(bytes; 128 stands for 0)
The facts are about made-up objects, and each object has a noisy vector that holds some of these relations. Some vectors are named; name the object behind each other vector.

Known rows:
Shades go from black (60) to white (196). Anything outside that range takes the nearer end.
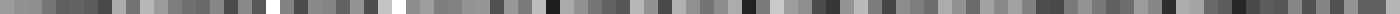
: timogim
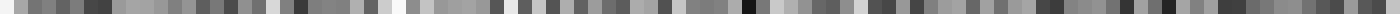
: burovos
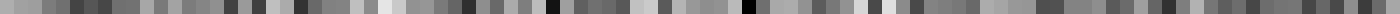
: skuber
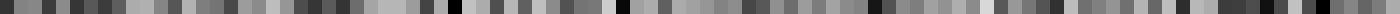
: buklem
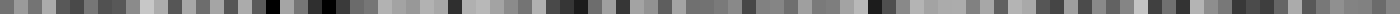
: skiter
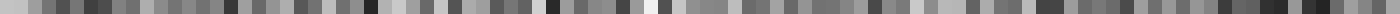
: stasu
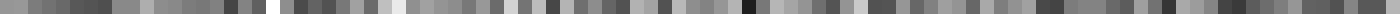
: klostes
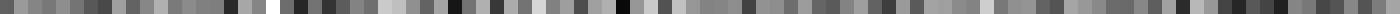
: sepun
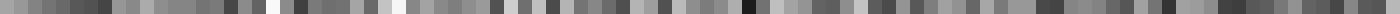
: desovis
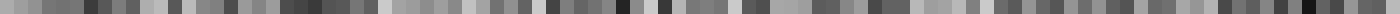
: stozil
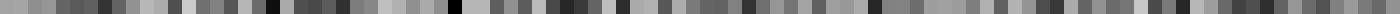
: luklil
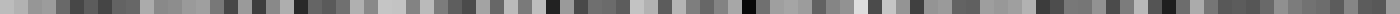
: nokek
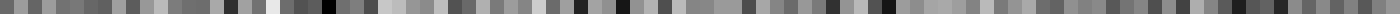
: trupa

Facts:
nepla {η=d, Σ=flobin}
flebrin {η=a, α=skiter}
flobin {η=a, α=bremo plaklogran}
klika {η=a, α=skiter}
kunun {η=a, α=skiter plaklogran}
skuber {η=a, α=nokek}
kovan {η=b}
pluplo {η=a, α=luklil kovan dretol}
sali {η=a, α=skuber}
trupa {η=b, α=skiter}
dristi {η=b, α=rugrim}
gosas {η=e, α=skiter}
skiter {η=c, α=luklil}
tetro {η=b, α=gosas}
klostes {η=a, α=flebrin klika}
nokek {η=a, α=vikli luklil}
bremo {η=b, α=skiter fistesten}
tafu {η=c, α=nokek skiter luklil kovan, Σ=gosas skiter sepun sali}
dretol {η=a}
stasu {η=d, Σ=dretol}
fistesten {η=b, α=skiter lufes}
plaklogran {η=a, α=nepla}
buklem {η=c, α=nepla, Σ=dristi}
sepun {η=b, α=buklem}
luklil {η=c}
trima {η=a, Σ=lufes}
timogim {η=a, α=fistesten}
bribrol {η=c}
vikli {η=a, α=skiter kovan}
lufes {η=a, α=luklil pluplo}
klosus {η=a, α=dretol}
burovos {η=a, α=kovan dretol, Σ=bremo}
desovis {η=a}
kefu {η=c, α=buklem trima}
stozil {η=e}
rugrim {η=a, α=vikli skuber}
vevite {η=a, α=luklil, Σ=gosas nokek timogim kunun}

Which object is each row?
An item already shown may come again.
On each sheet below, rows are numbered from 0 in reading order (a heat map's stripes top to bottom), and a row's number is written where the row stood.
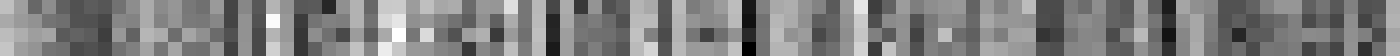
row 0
vikli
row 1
sali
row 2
lufes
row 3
rugrim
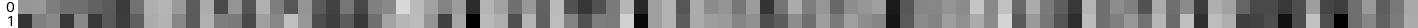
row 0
bribrol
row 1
buklem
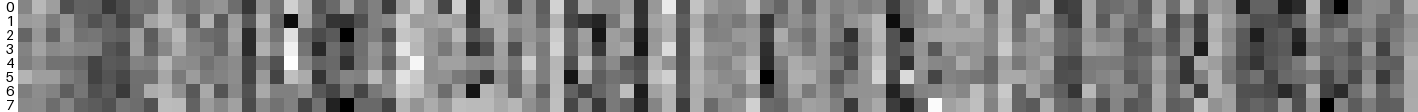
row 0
nepla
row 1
tafu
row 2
trupa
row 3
dristi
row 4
kunun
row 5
skuber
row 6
kefu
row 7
gosas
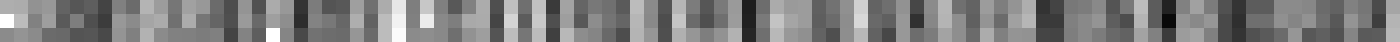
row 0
vevite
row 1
pluplo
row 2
flobin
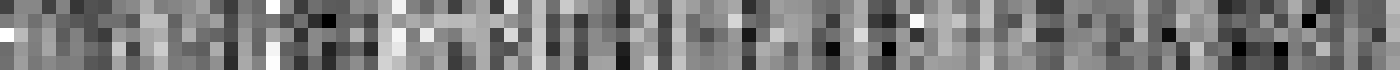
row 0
plaklogran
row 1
gosas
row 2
pluplo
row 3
fistesten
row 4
tetro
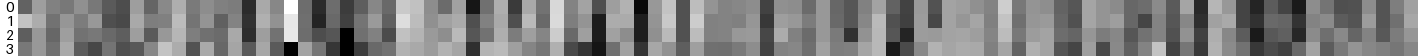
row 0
sepun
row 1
kovan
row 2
trupa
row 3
skiter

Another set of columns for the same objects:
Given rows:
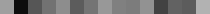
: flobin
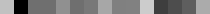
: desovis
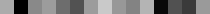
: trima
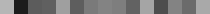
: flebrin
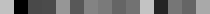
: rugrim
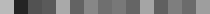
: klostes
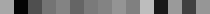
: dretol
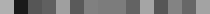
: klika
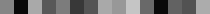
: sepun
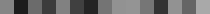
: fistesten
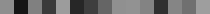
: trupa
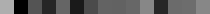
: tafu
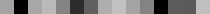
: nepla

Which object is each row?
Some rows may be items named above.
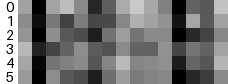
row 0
nepla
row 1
kovan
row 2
kefu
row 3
timogim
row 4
plaklogran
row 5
kefu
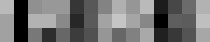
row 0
stasu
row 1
nepla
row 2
bribrol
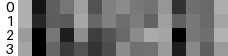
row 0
kunun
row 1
klostes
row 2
dristi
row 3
luklil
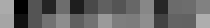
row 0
tafu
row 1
flobin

